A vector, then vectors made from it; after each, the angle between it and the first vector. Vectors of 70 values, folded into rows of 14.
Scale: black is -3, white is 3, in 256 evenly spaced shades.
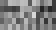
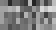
nearly opposite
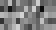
partly aligned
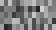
orthogonal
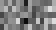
partly opposed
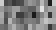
partly opposed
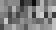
partly opposed
